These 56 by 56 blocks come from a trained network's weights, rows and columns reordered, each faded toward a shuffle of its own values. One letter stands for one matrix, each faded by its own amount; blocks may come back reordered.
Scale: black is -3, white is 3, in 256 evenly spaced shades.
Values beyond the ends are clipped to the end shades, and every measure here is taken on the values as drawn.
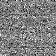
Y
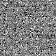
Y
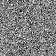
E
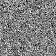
E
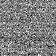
Y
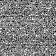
Y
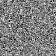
E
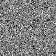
E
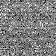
Y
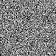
E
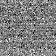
Y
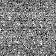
Y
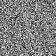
E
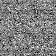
Y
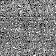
Y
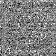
Y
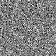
E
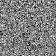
E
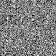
E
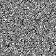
E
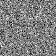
E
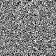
E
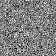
E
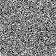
E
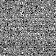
Y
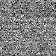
Y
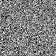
E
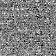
Y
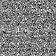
Y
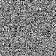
E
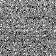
Y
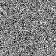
E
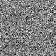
E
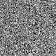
E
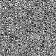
E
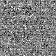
Y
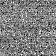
Y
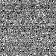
Y
